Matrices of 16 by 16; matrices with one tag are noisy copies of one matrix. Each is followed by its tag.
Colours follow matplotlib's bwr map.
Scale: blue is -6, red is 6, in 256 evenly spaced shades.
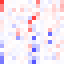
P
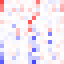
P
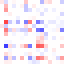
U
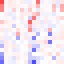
P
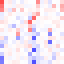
P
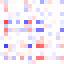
U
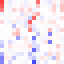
P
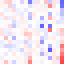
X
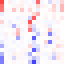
P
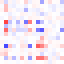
U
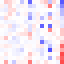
X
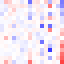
X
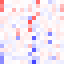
P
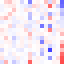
X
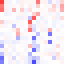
P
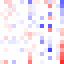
X
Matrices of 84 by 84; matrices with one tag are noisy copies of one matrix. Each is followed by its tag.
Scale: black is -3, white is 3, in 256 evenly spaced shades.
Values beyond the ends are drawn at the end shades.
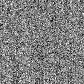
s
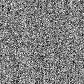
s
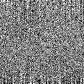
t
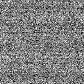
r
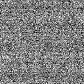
r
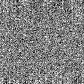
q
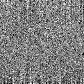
t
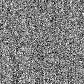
s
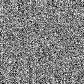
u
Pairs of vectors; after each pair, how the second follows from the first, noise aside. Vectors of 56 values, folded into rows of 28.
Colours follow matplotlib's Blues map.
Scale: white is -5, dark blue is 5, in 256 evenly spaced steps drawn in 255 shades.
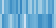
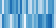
scaled up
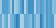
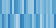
negated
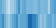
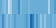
partly zeroed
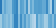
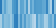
copied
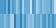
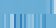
partly zeroed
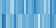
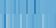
partly zeroed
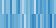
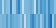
copied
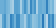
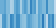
copied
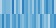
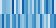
scaled up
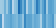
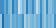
negated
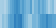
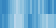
negated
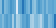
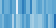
copied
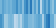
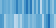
copied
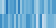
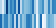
scaled up
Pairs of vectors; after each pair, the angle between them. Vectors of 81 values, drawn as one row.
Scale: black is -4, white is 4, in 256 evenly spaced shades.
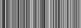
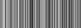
nearly opposite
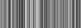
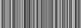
orthogonal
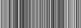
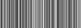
partly aligned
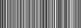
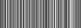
nearly parallel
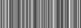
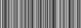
nearly opposite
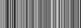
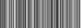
nearly opposite
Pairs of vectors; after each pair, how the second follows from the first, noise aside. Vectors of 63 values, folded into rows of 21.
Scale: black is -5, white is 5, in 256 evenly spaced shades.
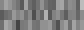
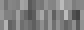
shuffled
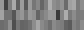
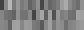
wrapped around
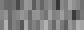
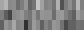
reversed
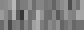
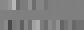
partly zeroed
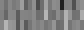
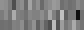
shuffled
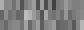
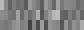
reversed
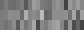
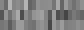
wrapped around
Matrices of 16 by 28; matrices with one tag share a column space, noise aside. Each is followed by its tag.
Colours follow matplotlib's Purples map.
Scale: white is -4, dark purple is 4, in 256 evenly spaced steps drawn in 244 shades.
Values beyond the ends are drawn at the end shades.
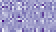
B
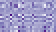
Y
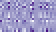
B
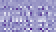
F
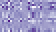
B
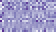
B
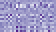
Y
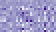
F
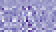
F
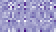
B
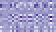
Y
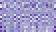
Y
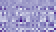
F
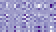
Y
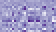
F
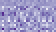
F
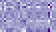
B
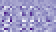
F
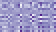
Y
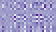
Y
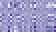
Y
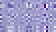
Y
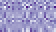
B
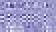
Y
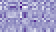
B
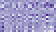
Y
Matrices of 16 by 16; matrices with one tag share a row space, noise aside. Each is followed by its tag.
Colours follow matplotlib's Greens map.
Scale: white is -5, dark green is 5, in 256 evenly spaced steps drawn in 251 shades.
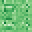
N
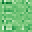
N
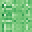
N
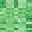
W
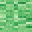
W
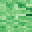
W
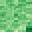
W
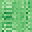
N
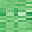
W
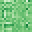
N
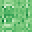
N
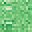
N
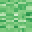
W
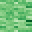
W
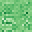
N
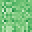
N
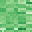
W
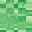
W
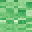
W
